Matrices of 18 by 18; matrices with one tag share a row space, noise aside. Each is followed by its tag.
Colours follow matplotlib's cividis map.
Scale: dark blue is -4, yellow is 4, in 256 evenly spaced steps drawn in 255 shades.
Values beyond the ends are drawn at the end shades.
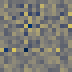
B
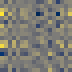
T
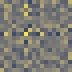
B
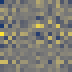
T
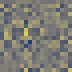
B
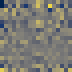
T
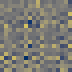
B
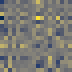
T
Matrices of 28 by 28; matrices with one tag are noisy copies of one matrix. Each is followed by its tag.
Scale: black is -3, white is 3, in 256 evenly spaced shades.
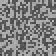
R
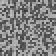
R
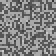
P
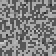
R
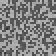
R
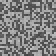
P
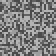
P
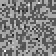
R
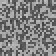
R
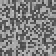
R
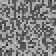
R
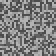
P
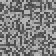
P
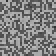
P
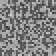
R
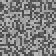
P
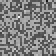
P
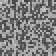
R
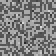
P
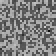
R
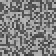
P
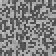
R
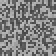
R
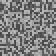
P
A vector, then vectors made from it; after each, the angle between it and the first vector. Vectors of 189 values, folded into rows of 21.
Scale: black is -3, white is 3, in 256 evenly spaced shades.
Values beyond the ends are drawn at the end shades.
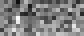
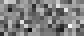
orthogonal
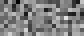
partly aligned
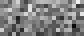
nearly opposite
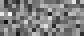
orthogonal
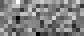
nearly opposite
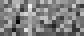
nearly opposite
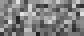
nearly opposite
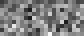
partly aligned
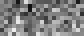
nearly parallel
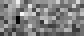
nearly opposite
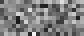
partly opposed
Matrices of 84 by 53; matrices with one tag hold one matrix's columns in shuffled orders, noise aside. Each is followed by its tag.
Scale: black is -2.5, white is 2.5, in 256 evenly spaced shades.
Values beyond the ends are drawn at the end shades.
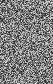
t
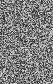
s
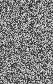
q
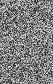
t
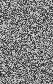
t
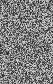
q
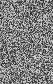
q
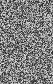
q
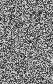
s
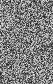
q
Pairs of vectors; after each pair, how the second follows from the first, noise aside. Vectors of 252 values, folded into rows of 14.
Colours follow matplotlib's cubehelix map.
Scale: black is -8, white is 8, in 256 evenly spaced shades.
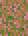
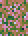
scaled up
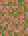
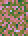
scaled up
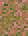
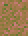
shrunk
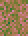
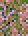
scaled up
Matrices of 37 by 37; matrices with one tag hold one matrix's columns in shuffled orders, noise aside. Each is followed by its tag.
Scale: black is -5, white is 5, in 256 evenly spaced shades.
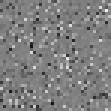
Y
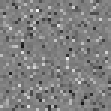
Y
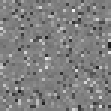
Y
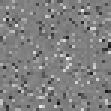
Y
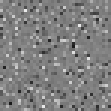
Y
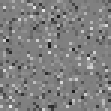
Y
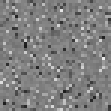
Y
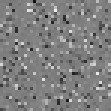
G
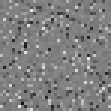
Y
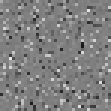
Y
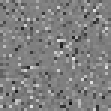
Y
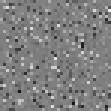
Y
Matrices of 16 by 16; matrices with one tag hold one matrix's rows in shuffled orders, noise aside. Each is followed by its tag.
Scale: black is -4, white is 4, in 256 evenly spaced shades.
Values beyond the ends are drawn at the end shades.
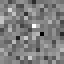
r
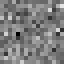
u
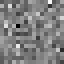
u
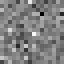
r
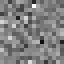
r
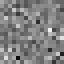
u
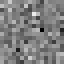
r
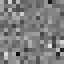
u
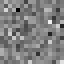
u
